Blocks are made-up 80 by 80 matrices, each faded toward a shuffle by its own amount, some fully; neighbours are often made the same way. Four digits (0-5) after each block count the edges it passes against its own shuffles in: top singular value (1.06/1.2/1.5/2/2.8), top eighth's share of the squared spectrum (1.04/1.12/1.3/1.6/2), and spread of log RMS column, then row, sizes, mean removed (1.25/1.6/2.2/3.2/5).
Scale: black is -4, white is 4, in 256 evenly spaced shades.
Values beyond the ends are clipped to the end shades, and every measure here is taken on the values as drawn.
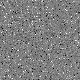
1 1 0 0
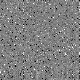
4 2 1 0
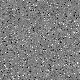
2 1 0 0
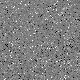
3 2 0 0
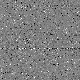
3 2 0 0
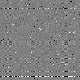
5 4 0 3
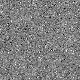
0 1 0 2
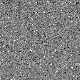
1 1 0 2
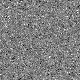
0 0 0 0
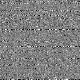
2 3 0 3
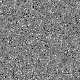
0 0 0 0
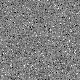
0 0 0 0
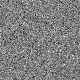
0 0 0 0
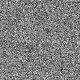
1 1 0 0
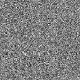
3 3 1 2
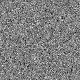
0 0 0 0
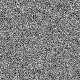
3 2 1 0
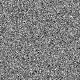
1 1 0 0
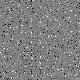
2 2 1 0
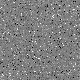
0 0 0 0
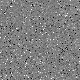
2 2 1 0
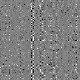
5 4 3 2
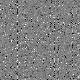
3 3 2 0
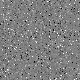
2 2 1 0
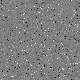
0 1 0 0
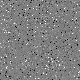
0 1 0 0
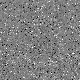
2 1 0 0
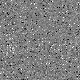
3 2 0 0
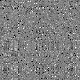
4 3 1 1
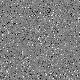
2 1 0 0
